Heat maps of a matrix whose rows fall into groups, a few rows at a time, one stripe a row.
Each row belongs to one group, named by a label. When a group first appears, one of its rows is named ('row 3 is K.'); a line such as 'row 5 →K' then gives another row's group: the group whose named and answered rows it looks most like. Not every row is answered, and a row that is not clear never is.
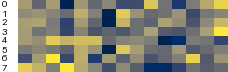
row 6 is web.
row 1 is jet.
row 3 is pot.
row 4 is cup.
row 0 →pot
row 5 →jet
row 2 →jet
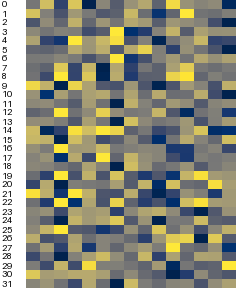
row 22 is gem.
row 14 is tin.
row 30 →cup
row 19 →gem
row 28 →tin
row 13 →jet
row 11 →jet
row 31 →jet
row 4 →tin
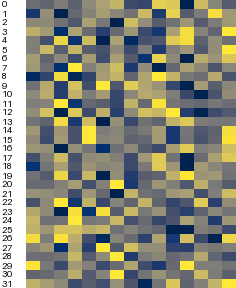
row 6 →pot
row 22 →web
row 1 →tin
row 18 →pot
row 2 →jet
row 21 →jet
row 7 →tin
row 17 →pot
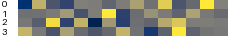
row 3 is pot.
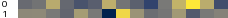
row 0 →gem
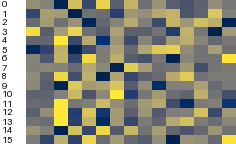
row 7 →jet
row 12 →web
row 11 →cup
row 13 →web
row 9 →tin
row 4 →web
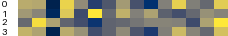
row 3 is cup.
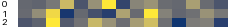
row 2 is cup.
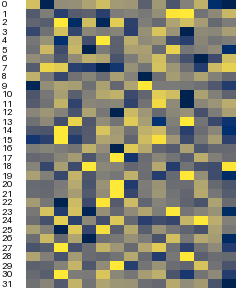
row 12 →jet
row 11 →pot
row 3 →pot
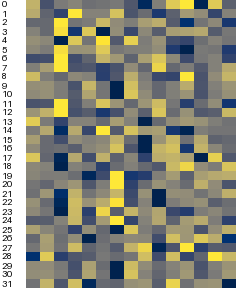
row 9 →jet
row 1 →tin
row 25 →jet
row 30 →jet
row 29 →jet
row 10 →jet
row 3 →web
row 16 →pot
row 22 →tin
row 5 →cup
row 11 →cup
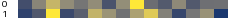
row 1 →cup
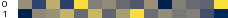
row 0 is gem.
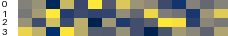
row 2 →web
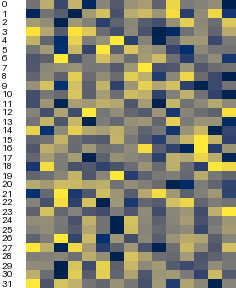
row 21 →cup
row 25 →jet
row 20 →cup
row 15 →gem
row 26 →web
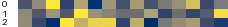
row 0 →web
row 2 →tin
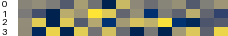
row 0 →jet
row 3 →gem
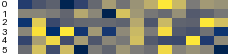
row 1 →jet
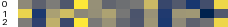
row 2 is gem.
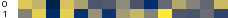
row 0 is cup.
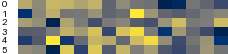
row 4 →cup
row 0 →cup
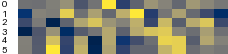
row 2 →tin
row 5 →web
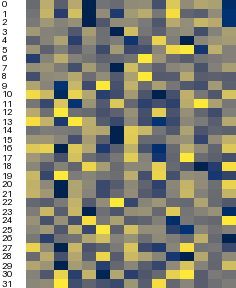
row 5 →web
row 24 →gem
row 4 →pot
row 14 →jet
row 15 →jet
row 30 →web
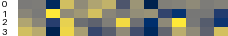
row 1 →cup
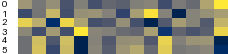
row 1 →pot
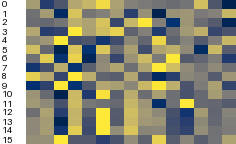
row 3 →tin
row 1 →tin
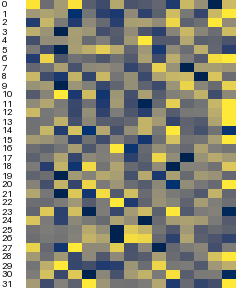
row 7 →pot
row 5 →tin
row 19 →tin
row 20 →gem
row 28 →pot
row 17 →pot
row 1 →jet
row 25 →jet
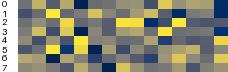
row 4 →gem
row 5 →web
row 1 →cup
